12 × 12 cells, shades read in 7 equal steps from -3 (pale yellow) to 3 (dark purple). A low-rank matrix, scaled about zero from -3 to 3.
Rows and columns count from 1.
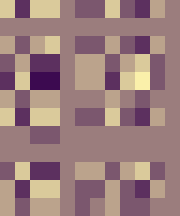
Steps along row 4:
down up same down down same up down down up down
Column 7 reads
1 0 1 -1 -1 0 1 0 0 -1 1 0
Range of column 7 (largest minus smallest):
2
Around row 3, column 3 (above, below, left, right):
0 2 1 -2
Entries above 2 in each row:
0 0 0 0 2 0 0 0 0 0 0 0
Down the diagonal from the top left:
-2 0 -1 2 0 0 1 0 0 -2 -1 0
